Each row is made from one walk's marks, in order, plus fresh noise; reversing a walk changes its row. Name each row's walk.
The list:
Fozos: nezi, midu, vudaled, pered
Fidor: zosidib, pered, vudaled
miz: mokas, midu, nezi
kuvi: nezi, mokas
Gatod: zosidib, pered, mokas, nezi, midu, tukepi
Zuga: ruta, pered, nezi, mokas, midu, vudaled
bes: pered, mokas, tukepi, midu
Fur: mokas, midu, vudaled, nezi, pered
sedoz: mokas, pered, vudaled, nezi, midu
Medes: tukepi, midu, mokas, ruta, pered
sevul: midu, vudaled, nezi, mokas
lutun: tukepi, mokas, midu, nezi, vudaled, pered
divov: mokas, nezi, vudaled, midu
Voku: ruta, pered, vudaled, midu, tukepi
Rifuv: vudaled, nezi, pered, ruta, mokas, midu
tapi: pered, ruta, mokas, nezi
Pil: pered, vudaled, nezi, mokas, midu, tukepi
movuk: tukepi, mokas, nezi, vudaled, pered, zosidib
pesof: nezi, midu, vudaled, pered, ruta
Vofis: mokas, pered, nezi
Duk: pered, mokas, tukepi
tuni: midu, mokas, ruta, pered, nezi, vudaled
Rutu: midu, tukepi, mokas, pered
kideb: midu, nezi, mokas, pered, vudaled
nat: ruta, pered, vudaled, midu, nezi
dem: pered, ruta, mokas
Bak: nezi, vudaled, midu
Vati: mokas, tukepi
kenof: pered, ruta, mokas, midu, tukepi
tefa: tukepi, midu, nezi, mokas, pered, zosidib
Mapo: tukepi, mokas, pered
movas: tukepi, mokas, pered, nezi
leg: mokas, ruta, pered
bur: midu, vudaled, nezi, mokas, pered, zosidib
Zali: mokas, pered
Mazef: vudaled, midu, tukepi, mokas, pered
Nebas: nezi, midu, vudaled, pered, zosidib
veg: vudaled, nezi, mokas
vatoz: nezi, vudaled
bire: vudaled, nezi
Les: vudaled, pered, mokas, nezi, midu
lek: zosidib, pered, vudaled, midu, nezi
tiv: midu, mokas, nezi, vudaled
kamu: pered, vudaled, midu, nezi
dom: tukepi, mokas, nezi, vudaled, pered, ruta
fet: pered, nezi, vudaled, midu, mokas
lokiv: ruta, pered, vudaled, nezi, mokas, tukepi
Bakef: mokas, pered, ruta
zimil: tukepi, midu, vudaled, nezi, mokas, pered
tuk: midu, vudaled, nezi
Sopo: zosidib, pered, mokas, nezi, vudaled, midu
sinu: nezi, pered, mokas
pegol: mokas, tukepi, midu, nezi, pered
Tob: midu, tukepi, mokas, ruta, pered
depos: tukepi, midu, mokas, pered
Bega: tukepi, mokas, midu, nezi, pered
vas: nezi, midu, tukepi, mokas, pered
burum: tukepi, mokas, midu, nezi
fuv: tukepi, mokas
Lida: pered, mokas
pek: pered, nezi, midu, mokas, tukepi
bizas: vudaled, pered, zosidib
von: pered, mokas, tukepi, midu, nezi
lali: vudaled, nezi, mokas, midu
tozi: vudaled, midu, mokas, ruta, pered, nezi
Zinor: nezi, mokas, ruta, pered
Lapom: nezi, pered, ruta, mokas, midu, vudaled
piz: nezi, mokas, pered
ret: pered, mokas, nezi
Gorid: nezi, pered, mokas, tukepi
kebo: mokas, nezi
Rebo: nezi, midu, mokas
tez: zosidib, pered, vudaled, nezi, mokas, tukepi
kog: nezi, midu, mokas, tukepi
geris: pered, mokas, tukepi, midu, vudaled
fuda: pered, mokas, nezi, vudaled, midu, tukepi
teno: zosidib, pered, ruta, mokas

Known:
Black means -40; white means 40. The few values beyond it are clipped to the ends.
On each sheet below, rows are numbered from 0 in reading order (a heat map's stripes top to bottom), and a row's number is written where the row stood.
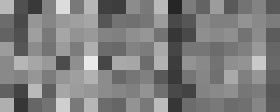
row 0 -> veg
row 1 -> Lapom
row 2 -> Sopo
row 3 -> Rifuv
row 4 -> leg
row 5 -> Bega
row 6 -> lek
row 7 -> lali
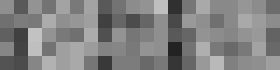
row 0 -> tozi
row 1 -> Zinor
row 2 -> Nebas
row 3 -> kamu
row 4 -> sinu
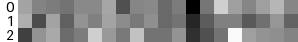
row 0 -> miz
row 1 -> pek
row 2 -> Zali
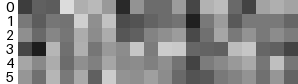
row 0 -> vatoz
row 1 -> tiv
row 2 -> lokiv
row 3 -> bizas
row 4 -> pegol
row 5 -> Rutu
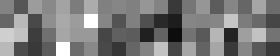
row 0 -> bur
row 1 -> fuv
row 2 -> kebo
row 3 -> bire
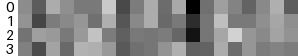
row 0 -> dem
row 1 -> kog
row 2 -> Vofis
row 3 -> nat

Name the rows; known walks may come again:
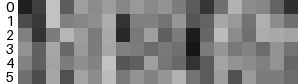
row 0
Fidor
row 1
Fozos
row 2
Rebo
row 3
von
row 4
zimil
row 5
Voku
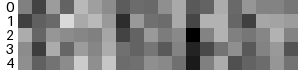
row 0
nat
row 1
vatoz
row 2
tapi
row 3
fet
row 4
sevul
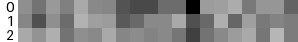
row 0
ret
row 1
Zuga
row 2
pegol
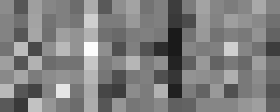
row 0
vas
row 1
Medes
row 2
fuda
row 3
fuv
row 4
kenof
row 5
movas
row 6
veg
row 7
Nebas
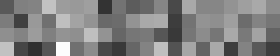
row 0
piz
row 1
Les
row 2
Bega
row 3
bire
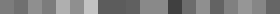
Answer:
tuni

